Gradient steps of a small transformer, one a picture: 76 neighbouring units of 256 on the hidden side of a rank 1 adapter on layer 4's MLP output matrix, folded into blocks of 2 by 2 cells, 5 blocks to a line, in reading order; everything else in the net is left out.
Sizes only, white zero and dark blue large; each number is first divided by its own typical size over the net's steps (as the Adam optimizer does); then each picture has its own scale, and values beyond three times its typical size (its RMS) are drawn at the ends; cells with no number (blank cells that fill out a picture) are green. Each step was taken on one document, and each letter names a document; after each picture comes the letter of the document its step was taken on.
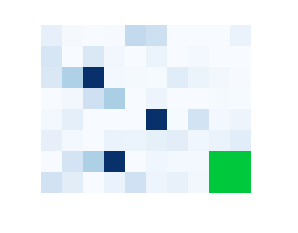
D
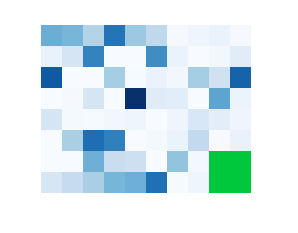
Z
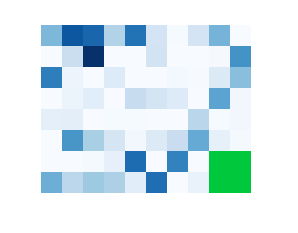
Z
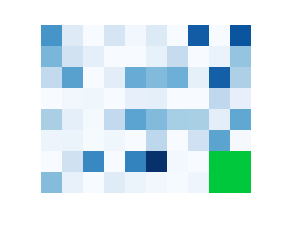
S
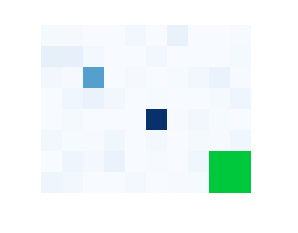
D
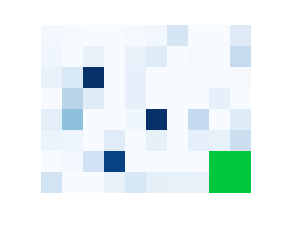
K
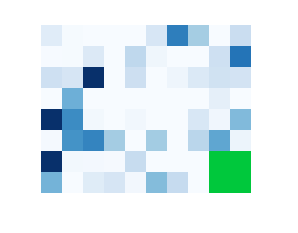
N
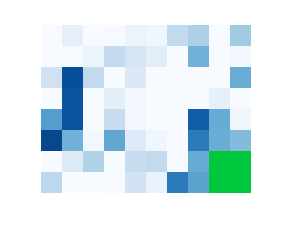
K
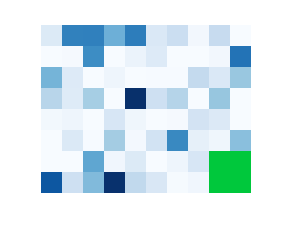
Z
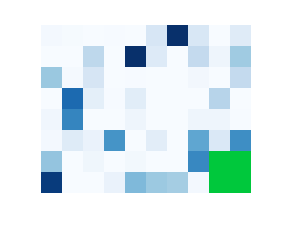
K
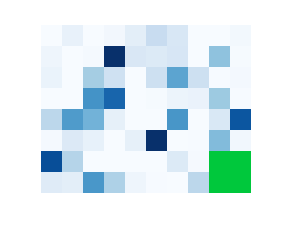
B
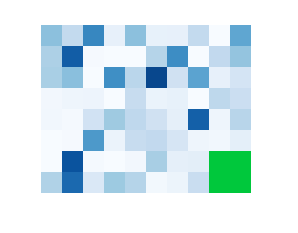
S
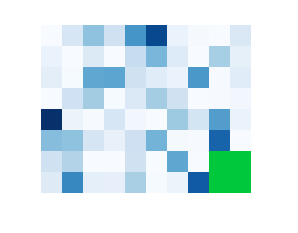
B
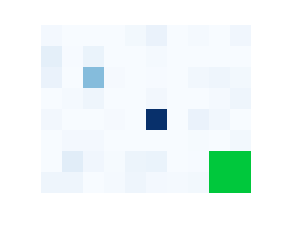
D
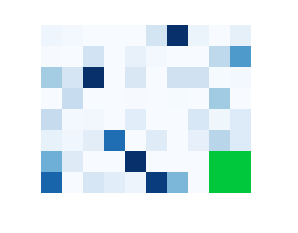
N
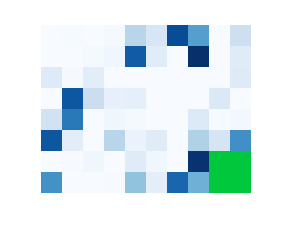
K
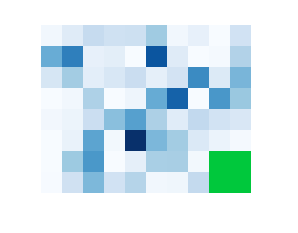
S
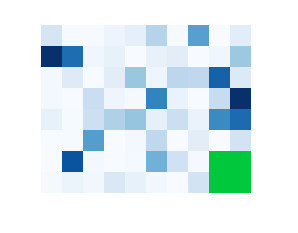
S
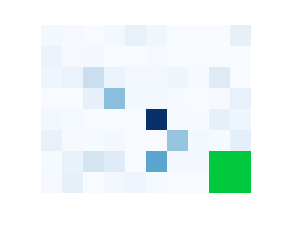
D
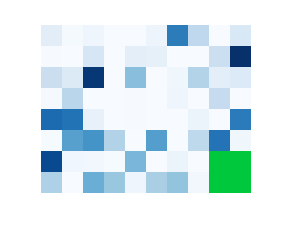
N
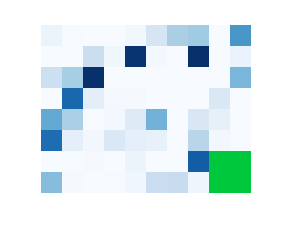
K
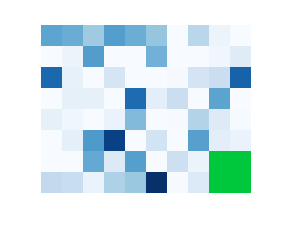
Z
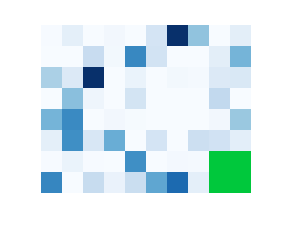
N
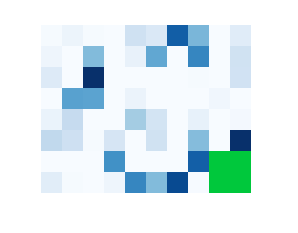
K
